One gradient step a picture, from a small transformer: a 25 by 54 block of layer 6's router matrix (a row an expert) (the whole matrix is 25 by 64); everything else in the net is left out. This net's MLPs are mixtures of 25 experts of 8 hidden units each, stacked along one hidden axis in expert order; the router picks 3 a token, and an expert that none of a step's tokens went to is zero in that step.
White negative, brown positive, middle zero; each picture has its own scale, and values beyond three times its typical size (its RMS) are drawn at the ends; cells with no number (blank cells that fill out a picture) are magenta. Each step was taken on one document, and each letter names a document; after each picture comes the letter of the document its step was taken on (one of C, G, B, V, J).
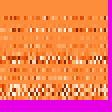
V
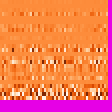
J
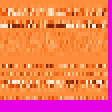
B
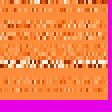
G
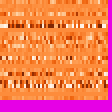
B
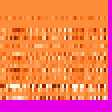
V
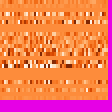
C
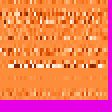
C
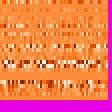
G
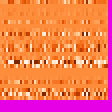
G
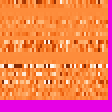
C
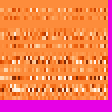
V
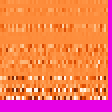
J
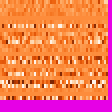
B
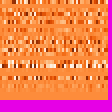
C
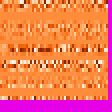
G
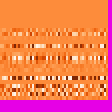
V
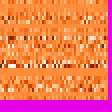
G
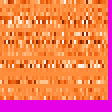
G
